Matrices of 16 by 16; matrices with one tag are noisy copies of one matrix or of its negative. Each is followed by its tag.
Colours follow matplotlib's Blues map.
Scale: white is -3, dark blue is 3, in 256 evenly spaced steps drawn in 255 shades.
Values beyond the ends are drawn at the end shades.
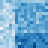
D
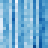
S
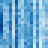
S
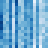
S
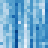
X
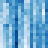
X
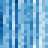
S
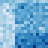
D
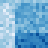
D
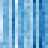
S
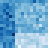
D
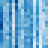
S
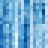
X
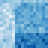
D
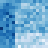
D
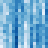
X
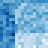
D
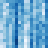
X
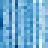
S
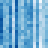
S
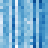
S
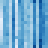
S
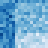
D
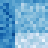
D
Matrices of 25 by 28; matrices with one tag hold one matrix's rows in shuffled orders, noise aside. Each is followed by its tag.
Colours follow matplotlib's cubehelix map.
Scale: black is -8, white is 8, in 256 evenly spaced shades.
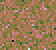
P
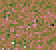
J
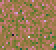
P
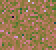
P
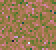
P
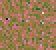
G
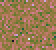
P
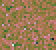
J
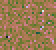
G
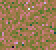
P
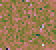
G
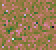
J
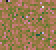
G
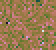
G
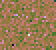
P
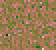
G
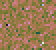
G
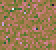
J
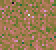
P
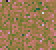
G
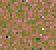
G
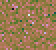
P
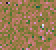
G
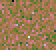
P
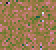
G
